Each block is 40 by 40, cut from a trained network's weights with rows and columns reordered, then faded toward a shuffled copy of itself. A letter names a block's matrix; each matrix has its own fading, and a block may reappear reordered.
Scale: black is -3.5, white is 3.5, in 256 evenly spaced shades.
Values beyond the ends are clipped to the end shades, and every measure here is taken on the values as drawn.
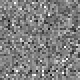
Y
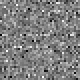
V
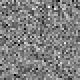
Y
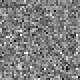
Y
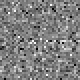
V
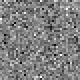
Y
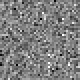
Y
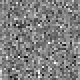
Y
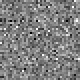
V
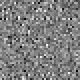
V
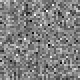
Y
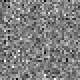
Y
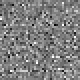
V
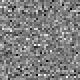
V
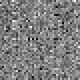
Y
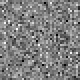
Y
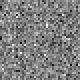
Y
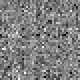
Y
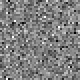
Y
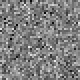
Y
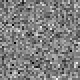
Y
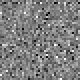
V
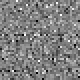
V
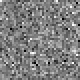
Y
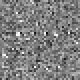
Y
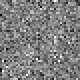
Y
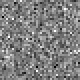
Y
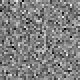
Y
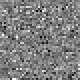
V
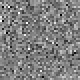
Y
